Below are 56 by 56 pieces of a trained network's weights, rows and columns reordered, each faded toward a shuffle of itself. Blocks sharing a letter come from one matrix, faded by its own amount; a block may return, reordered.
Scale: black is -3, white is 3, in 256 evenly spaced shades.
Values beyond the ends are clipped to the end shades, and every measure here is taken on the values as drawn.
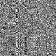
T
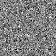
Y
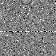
Y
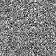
T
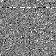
Y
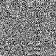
T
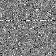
Y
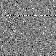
Y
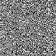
T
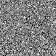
Y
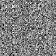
T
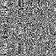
T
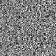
T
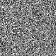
T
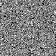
Y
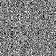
T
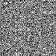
T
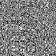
T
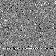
Y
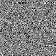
Y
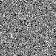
Y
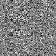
T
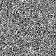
T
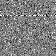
Y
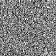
T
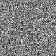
T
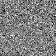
Y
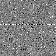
Y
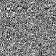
T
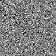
Y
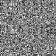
T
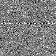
Y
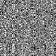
T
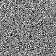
Y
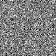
T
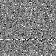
Y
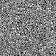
Y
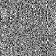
T
